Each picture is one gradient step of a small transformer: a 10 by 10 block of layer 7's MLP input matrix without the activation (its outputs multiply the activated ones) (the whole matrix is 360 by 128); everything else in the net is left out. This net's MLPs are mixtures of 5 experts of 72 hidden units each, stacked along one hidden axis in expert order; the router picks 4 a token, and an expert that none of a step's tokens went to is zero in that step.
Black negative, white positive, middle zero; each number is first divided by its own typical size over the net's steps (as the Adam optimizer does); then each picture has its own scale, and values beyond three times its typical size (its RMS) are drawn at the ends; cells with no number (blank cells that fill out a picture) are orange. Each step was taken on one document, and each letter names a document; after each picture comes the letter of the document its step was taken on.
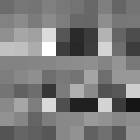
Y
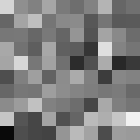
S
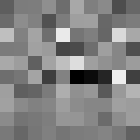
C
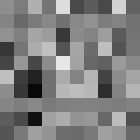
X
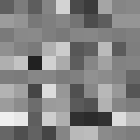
S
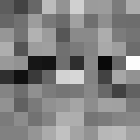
X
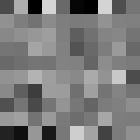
S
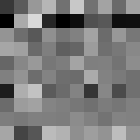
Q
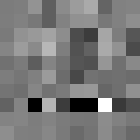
Y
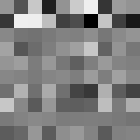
S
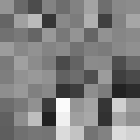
Q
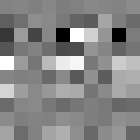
C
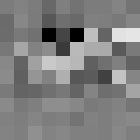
C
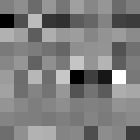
C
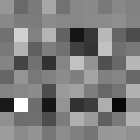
Y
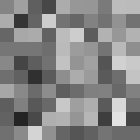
X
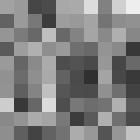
Y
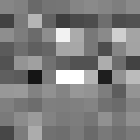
C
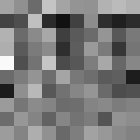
X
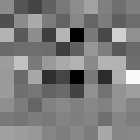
C
